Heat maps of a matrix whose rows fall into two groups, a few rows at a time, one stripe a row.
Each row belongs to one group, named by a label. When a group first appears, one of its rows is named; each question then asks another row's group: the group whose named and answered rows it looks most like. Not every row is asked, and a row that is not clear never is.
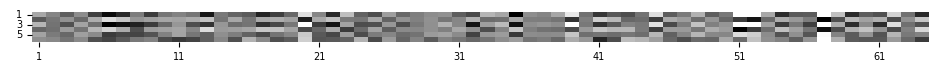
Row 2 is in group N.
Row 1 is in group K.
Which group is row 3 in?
K
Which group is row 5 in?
K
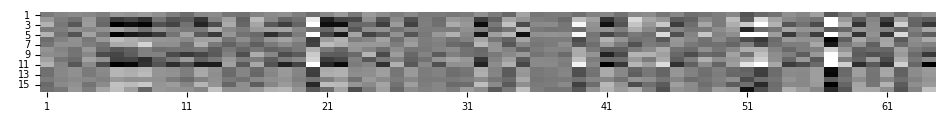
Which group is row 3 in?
K
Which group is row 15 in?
N
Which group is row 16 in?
N
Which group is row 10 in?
K
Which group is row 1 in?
N
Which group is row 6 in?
N
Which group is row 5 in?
K
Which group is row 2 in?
K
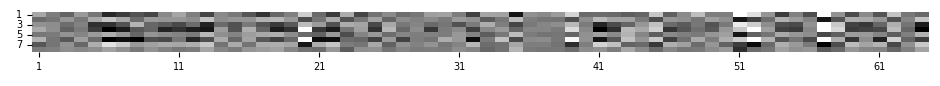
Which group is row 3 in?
K
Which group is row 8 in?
N
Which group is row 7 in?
N
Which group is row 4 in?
K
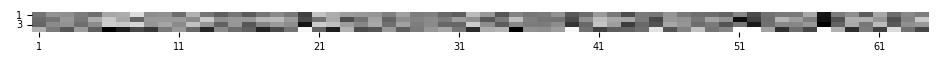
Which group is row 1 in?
N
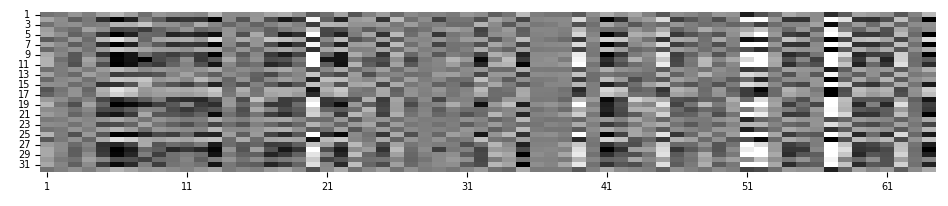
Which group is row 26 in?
N
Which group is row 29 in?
K
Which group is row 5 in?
K
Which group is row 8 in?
N
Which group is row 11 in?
K
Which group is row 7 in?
K
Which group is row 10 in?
K
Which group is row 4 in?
K
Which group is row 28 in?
K
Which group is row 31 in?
K
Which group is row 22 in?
N
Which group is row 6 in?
N
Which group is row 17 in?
N
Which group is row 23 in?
K
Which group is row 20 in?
K
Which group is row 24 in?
N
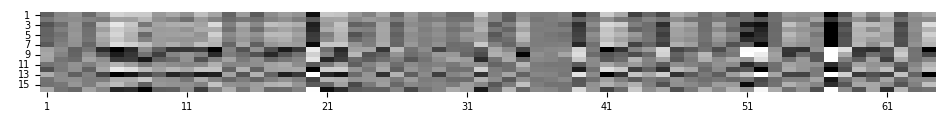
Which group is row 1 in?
N
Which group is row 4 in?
N
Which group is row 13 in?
K
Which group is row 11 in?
N
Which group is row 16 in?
K
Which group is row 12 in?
N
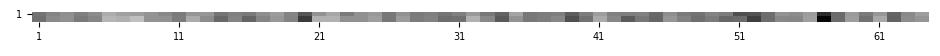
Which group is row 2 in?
N
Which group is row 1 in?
N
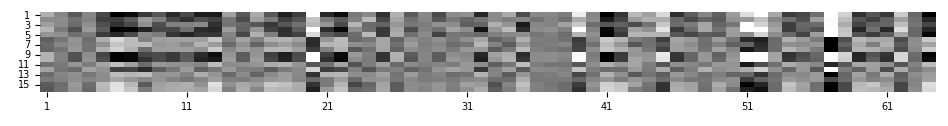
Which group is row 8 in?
N
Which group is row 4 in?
K
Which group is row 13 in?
N
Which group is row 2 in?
K
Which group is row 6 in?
N
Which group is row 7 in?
N
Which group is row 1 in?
K
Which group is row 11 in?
N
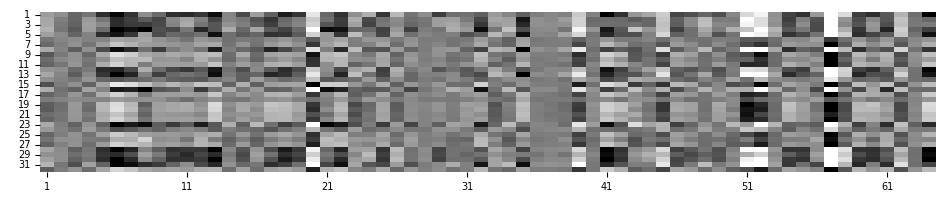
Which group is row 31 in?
K
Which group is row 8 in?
K
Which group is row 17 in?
N
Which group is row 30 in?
K
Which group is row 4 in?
K
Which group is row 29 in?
K
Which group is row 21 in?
N
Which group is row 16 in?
K
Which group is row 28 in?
K
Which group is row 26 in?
N
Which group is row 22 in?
N
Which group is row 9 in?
N
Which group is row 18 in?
N
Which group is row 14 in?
K
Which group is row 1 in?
K
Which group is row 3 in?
K
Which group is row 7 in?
N
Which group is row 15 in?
N
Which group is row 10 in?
N
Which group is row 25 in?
N
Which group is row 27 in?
N
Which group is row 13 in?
K
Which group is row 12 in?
K
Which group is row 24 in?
K
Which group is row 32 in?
N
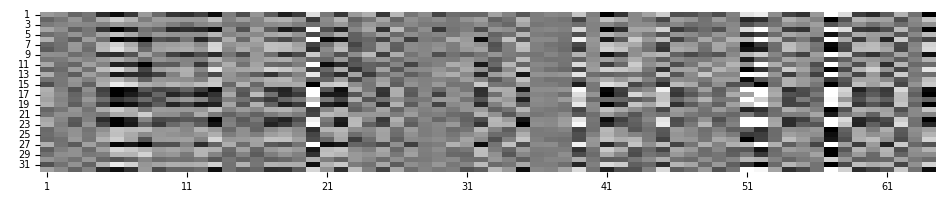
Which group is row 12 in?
N
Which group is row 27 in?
K
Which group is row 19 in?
K
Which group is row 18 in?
K
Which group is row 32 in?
K
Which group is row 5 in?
N
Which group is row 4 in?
K
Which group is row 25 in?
N
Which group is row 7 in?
N
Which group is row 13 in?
K
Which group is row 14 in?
N
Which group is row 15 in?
N
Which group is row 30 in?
K
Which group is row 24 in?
N
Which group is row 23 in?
K
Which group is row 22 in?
K
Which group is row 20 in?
N
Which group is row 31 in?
N
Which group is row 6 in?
K
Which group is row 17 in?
K
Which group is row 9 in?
K
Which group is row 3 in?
N
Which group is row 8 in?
N
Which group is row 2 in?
N
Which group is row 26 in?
N
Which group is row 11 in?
K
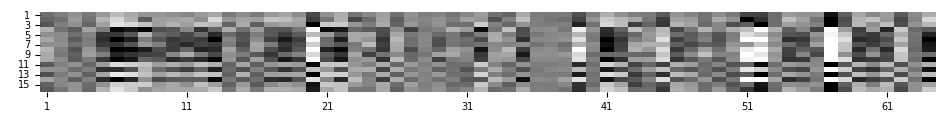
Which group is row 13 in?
N
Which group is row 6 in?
K
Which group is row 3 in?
N
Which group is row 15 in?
N
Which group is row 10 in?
K
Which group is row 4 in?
K
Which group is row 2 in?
N
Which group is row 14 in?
K
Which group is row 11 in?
N
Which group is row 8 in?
K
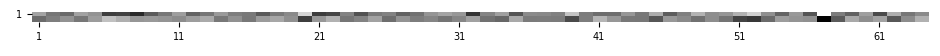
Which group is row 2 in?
N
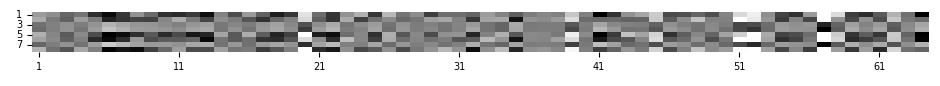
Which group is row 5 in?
K
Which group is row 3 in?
N
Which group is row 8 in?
K
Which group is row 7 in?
N
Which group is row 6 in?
K
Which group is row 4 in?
N
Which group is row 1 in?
K
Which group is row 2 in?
K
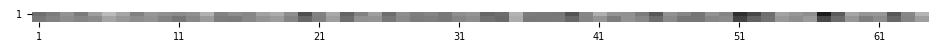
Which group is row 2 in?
N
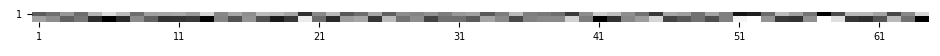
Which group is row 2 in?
K
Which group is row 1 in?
N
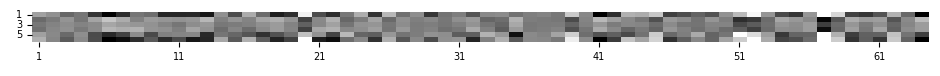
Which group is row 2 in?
N
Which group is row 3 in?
N
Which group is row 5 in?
K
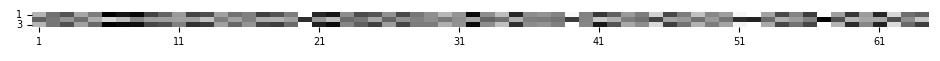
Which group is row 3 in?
K
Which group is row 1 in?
K
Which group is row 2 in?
N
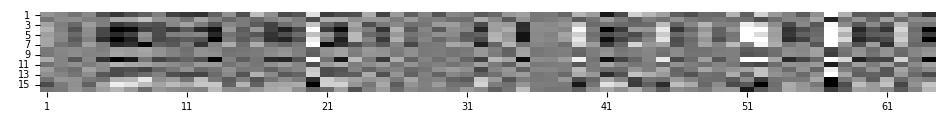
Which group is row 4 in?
K
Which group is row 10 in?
K
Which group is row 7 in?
K
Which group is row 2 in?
N
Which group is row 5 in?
K
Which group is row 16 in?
N
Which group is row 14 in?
N
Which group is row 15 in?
N
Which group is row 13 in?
K
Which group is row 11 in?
N
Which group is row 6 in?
K
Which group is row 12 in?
K
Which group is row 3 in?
K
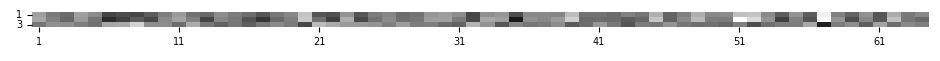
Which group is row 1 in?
K
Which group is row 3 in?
N
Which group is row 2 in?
K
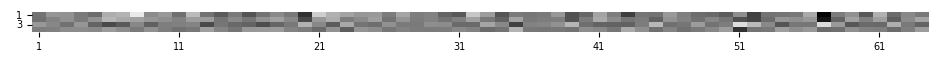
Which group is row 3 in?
K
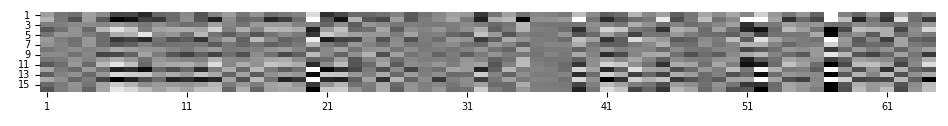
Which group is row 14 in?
K
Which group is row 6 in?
K
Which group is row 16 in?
N
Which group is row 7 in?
K
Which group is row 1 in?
K
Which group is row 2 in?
K
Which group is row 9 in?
K
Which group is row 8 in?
N
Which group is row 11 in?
N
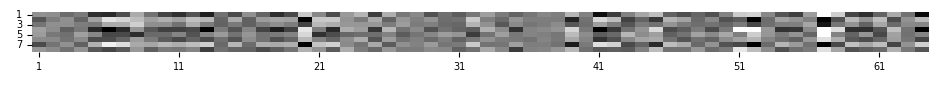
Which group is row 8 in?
K
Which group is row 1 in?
K
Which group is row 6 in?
K
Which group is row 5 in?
K
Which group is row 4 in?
K
